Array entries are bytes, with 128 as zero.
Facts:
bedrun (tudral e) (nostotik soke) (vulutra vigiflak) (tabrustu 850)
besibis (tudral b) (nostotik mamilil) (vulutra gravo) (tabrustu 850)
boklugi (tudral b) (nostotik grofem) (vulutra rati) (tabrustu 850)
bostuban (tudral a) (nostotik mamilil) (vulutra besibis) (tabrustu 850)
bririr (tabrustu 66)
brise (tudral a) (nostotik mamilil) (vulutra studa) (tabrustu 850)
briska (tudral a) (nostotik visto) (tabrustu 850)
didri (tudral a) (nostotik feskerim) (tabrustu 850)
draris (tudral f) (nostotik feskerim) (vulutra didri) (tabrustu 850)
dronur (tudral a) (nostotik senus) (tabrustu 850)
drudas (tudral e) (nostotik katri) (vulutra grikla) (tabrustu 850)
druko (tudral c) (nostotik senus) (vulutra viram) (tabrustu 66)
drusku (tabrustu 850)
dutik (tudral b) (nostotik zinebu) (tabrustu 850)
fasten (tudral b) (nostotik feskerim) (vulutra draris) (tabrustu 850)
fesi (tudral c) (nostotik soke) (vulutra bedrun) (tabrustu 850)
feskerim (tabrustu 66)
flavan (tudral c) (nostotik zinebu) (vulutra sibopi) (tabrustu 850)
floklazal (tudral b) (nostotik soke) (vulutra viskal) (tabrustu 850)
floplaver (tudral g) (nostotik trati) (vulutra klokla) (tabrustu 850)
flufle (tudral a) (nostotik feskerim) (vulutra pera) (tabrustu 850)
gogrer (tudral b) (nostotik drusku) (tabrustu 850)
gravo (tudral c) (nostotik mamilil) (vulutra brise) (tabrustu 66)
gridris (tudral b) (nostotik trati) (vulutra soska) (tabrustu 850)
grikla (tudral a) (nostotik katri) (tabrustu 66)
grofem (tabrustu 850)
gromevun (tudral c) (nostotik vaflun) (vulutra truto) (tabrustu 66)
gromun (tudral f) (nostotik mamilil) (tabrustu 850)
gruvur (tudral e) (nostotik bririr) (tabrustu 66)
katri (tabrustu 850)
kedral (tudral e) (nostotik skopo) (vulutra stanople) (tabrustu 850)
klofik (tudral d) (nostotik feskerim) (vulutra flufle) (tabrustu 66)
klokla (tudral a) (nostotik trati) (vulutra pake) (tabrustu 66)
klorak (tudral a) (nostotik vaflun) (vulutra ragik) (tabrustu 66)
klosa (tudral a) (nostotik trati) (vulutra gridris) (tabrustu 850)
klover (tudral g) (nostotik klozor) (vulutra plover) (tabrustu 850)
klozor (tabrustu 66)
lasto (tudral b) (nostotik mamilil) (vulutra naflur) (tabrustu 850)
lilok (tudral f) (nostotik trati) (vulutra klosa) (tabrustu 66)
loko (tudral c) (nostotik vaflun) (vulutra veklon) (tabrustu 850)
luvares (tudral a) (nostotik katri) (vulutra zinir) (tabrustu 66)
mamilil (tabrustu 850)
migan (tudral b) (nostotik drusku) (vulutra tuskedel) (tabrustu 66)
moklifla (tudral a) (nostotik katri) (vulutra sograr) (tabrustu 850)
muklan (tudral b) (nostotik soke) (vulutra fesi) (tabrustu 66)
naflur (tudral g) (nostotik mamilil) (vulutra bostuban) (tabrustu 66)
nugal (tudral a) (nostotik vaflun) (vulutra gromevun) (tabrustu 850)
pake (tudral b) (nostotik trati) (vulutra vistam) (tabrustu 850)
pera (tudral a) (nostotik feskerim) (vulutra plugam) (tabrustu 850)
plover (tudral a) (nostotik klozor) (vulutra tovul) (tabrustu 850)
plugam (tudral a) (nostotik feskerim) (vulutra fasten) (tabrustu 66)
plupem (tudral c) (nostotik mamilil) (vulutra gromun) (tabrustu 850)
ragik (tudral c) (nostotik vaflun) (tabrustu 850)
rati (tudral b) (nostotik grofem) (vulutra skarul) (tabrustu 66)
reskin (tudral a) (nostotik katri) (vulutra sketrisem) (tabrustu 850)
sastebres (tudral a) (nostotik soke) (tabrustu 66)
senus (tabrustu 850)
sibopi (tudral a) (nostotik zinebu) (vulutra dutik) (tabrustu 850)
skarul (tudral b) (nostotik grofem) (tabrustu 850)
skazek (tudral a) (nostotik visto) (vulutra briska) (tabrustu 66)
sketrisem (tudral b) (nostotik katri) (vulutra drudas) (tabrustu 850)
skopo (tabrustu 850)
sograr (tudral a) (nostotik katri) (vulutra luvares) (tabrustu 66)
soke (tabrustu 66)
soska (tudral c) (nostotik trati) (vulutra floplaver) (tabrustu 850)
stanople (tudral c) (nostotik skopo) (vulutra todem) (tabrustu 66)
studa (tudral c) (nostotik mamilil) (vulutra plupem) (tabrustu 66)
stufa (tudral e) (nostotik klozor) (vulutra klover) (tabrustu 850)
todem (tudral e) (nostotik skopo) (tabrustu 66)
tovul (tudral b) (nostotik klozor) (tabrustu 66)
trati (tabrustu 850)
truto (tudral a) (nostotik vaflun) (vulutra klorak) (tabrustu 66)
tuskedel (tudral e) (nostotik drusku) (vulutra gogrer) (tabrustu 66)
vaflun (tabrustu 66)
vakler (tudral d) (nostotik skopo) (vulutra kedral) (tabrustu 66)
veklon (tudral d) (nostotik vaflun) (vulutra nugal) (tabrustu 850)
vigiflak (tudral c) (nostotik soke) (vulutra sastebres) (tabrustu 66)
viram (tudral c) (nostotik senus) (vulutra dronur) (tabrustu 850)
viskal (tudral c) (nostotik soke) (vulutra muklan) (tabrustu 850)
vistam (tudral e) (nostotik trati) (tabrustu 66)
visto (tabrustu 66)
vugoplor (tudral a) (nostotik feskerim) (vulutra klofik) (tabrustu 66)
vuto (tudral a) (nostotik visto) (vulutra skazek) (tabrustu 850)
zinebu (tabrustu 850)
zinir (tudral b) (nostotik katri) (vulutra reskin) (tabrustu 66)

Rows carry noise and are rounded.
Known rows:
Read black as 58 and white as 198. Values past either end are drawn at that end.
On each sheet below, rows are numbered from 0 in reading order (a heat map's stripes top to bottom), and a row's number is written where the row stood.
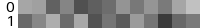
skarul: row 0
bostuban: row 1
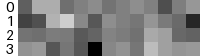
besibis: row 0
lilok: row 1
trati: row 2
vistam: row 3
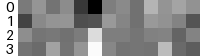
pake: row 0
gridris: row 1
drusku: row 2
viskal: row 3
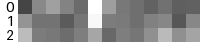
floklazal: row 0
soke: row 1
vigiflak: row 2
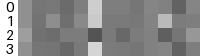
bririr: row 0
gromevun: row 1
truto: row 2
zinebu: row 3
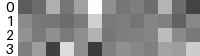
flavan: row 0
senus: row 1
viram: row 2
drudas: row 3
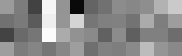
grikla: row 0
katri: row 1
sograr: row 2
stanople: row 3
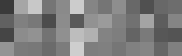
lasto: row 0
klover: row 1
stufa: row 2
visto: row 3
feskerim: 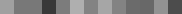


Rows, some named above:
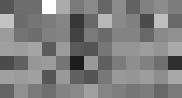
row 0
luvares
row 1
draris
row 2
plover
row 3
studa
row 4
klosa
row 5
studa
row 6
kedral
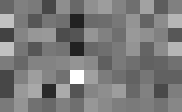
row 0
klover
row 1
sastebres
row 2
gridris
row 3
sastebres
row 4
nugal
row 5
floklazal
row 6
naflur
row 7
tuskedel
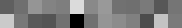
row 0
veklon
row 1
didri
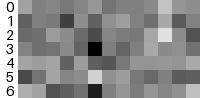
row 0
stanople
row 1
klover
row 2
soska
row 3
klokla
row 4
studa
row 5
vakler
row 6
todem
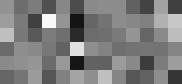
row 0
pera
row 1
grikla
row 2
sastebres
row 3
muklan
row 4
brise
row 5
klofik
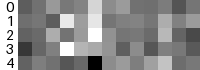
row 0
veklon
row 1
katri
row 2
loko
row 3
moklifla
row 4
floplaver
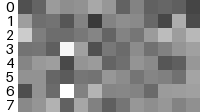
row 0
vuto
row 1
plugam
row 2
ragik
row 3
reskin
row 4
mamilil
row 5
bedrun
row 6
zinir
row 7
gravo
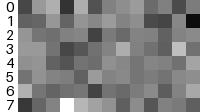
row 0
naflur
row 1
vugoplor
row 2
plover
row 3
fasten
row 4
bedrun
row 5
rati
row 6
klorak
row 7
moklifla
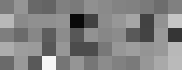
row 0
gruvur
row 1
gromun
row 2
flufle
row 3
plupem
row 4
sketrisem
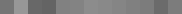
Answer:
gruvur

